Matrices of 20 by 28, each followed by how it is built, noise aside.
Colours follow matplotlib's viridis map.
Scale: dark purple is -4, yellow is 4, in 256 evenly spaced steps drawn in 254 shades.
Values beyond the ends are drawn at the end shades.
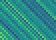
Toeplitz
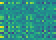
low rank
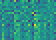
low rank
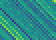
Toeplitz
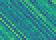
Toeplitz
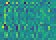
low rank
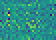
low rank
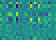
low rank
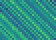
Toeplitz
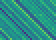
Toeplitz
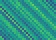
Toeplitz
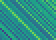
Toeplitz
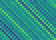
Toeplitz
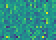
low rank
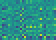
low rank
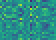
low rank
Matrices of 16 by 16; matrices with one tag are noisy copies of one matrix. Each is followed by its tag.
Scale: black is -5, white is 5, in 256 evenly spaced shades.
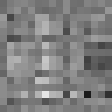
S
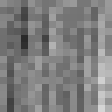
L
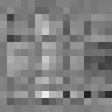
S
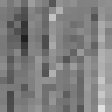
L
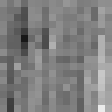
L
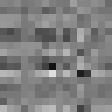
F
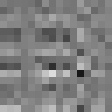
F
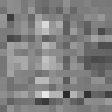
S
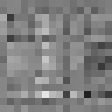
S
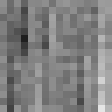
L
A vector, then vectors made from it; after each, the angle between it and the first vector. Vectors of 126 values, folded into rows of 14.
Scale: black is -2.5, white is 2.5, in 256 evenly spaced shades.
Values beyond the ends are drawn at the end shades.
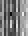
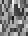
orthogonal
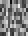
orthogonal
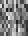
partly opposed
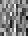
partly opposed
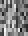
partly opposed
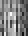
nearly opposite
